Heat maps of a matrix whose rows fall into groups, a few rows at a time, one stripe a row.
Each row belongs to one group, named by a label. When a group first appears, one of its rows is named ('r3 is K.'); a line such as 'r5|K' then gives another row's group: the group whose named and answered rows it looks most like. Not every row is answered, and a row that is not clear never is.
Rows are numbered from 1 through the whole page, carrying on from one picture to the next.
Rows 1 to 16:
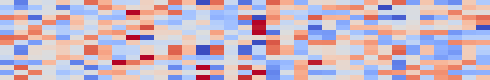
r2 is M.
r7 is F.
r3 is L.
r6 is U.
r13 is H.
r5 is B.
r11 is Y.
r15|F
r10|Y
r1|Y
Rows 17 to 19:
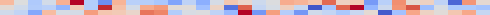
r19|M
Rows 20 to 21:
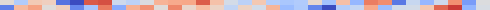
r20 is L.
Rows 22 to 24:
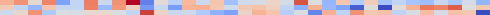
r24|U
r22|H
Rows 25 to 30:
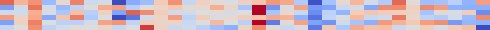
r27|U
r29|F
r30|U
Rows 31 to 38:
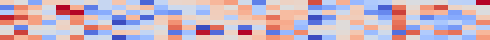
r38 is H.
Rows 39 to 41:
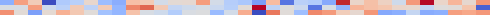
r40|U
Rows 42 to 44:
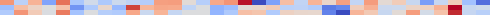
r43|L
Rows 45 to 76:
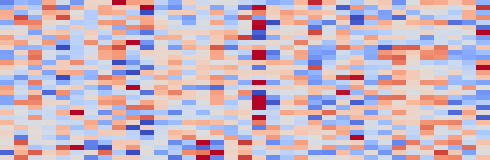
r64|F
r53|H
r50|U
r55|F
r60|M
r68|U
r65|F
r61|F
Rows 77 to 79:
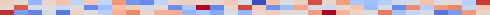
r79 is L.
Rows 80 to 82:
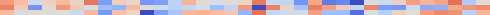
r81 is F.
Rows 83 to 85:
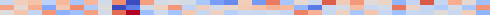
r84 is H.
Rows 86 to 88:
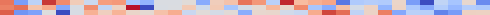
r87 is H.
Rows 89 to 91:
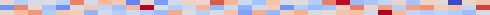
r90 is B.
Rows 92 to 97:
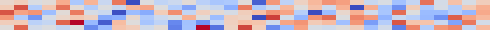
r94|H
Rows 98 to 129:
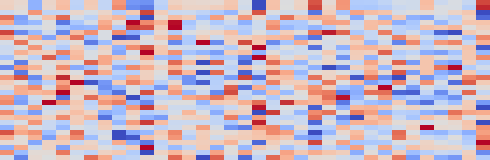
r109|B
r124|H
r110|Y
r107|U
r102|L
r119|U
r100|U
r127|B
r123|B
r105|H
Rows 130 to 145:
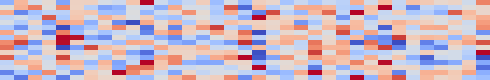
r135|M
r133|B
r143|U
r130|B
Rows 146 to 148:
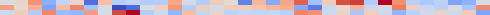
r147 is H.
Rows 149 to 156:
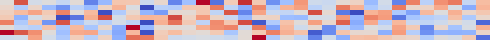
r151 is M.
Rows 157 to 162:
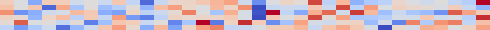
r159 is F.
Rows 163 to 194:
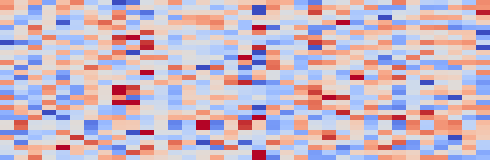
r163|H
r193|U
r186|F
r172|U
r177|B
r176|Y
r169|U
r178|F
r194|F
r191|Y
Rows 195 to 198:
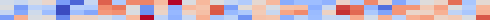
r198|B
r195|L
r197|M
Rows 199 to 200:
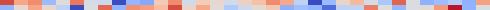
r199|H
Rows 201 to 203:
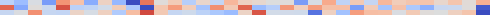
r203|U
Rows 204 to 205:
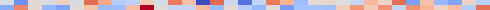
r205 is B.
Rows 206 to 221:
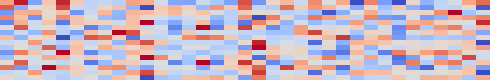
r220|U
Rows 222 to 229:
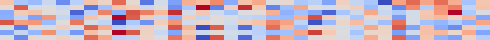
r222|M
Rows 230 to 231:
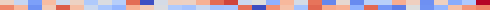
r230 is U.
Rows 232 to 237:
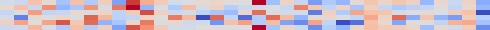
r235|Y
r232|U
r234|U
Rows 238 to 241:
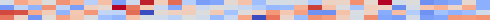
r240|H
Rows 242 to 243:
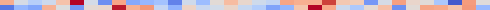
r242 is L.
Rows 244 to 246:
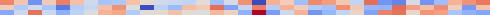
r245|M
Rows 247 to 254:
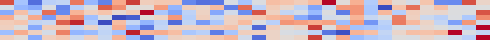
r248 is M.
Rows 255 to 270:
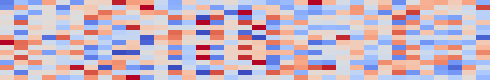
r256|B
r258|Y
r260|U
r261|Y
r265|H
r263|H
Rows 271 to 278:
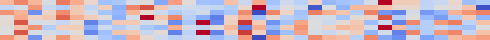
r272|U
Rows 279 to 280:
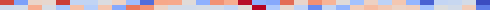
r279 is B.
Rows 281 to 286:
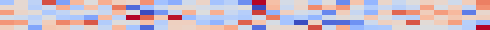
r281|B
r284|L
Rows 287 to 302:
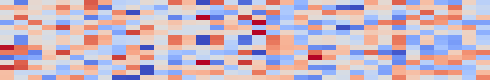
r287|Y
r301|M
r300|H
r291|F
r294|Y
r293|U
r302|H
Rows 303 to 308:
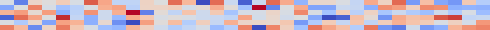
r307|H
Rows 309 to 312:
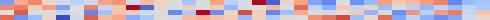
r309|F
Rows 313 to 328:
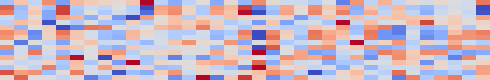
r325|U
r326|B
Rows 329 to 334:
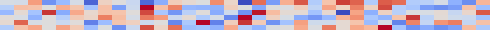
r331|B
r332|M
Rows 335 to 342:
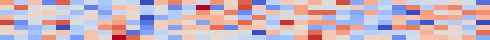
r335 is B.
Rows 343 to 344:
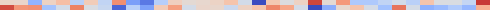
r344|H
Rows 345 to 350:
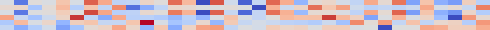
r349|B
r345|Y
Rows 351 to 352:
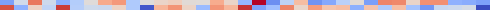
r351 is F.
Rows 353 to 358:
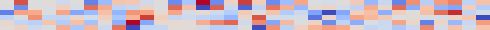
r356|U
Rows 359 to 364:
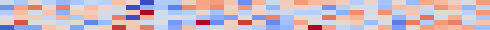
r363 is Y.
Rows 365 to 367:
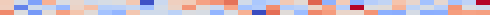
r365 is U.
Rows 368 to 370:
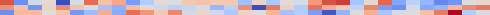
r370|L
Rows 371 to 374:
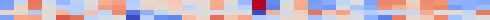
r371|F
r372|F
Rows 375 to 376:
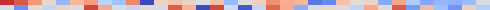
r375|H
